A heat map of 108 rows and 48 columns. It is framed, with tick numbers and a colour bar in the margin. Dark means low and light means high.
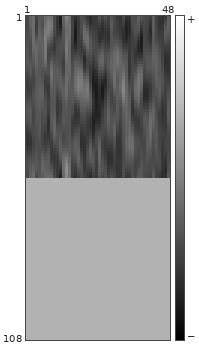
The table splits into 2 rows of 1 panel. Panel 1,1: low, streaked downward. Panel 2,1: high, flat.
